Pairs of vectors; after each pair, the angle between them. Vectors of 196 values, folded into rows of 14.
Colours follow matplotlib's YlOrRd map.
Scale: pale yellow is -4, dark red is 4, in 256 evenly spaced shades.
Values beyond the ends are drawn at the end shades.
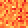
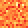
partly opposed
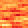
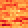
nearly opposite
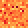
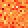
nearly opposite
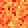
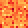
orthogonal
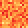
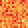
partly aligned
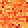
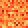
partly opposed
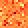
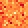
nearly opposite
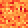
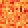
nearly parallel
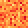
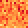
orthogonal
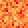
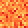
partly opposed
